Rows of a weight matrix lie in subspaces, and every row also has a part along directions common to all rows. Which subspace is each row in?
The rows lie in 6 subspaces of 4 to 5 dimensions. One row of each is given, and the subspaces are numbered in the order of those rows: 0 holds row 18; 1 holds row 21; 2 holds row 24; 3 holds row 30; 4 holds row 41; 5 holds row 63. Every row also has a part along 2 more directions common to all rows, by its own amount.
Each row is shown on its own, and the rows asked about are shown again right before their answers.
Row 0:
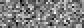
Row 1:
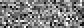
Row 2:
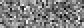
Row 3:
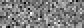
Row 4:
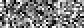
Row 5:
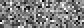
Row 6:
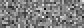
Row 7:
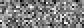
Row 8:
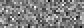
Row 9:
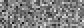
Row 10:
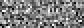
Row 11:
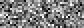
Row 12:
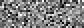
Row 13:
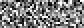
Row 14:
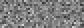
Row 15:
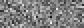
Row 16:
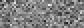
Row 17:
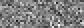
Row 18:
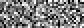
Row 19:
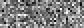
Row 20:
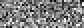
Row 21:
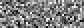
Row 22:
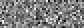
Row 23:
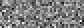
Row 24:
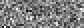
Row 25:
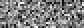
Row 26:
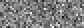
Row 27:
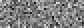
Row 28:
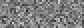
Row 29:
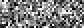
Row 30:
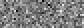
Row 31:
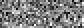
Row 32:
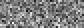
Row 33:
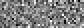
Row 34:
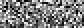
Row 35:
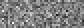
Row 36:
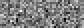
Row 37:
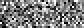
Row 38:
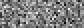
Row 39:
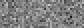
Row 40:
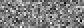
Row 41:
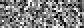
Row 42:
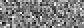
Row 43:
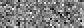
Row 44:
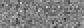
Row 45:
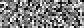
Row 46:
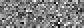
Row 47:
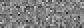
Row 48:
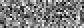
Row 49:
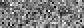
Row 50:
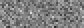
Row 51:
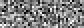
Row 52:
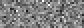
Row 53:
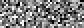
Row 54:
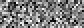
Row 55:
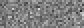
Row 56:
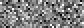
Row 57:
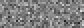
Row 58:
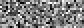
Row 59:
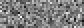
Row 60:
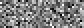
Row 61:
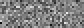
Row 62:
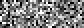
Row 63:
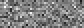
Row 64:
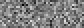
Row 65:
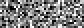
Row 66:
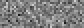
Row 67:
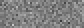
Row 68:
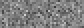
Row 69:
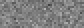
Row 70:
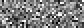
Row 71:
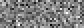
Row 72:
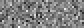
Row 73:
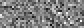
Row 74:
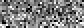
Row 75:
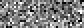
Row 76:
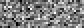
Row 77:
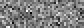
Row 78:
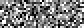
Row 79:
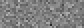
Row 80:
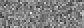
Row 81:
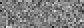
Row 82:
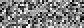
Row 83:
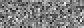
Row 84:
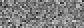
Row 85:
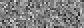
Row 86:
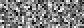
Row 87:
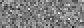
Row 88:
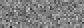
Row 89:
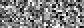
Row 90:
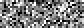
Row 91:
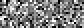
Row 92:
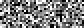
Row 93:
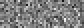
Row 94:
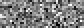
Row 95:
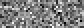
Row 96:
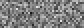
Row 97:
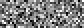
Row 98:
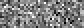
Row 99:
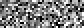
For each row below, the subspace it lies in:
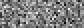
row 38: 5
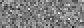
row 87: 2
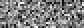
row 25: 1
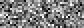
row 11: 4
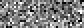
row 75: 1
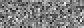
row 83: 2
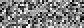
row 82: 0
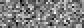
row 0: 0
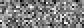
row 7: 0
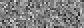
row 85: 4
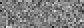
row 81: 1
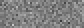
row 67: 2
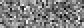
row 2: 0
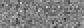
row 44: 4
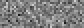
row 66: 1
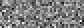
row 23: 5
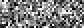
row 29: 5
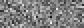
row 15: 2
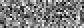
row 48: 0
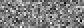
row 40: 2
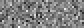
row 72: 0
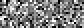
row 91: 3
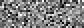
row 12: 2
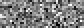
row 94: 4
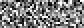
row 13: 4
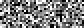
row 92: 3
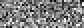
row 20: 1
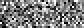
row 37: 0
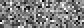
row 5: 0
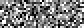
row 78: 2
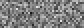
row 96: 2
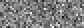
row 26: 3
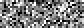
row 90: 3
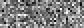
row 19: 5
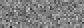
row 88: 1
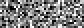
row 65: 3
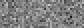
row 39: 3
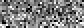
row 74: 5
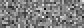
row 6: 3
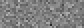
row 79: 1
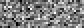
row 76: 0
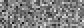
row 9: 5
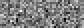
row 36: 4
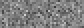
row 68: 5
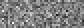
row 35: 5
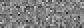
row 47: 0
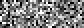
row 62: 3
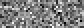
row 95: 4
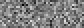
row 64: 0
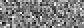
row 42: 3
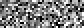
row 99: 2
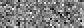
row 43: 1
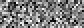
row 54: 3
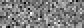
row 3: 0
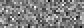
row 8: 0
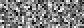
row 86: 4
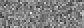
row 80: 2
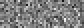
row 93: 4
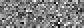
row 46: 2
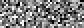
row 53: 4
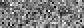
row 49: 5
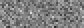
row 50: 4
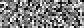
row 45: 4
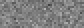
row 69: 3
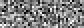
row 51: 5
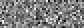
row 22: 0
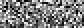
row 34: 1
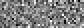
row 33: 0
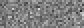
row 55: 2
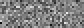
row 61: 0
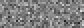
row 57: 2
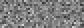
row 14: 2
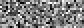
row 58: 1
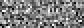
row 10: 5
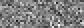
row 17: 2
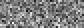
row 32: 4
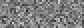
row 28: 3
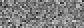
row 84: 5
